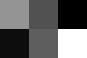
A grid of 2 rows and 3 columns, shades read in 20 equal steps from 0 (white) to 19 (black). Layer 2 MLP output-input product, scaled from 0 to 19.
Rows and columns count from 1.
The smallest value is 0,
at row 2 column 3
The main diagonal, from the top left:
8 12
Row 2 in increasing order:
0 12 18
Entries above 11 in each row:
2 2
